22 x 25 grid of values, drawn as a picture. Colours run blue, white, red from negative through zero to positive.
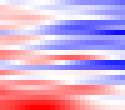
The ninth with the lowest average is the top right. Overall the values sit about 50% of the way up the scale. Streaks run across, left to right. There is an overall slope up to the bottom left. The histogram is bell-shaped.
